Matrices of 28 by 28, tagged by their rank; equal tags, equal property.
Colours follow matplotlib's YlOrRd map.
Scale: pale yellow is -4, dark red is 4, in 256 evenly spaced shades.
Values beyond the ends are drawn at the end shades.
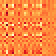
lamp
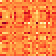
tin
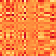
lamp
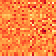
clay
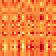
lamp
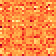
clay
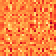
clay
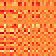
lamp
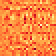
clay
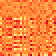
tin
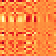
lamp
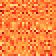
clay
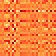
lamp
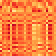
lamp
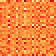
tin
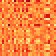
tin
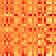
lamp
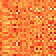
clay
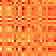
lamp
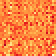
clay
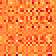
tin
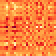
tin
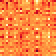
tin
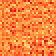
clay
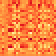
tin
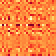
tin
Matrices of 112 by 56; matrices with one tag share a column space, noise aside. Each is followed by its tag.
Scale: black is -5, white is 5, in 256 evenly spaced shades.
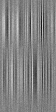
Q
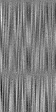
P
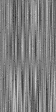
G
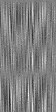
P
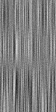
G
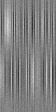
Q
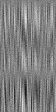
P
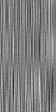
G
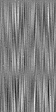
P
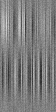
Q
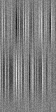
Q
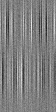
Q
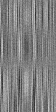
G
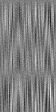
P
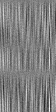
P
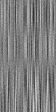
G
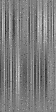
Q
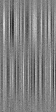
Q
